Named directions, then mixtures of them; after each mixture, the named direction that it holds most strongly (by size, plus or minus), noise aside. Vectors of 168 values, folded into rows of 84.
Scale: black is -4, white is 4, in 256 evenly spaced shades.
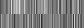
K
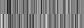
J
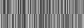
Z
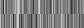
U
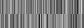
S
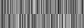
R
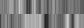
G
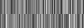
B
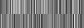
K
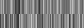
U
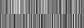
K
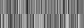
J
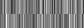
B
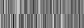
U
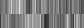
G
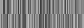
Z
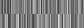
R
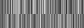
R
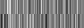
J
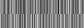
Z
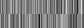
S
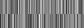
Z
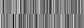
U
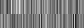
K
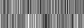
Z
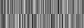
R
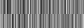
Z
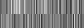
K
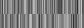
S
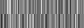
J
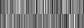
B
